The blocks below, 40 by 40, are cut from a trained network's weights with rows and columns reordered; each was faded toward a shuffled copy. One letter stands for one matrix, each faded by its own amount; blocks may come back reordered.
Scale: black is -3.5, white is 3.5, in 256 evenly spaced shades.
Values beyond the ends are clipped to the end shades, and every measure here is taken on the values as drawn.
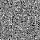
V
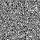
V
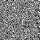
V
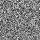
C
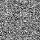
C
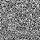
C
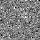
V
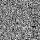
C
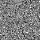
V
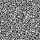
C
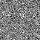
V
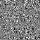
V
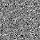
V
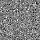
V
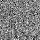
V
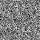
C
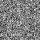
C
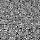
V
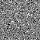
V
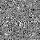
V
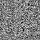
V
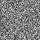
C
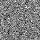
V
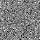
V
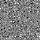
V
